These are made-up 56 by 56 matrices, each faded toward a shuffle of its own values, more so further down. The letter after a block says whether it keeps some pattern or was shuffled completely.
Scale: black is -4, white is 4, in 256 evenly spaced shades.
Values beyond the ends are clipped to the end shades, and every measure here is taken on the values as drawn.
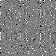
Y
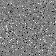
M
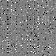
Y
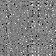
Y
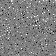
M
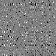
Y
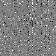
Y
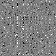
Y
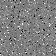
M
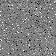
M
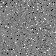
M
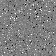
M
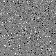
M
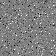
M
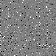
Y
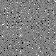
Y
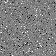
M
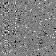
Y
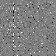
Y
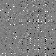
Y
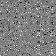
Y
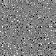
Y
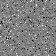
M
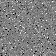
M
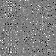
Y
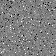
M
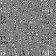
Y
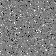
M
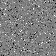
M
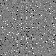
Y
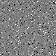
Y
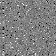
Y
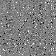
Y
